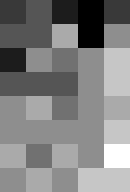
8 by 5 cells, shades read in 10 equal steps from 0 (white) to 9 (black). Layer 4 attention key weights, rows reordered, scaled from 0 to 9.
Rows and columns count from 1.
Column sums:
42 37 38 40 22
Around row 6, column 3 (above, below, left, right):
5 3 4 4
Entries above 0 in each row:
5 5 5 5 5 5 4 5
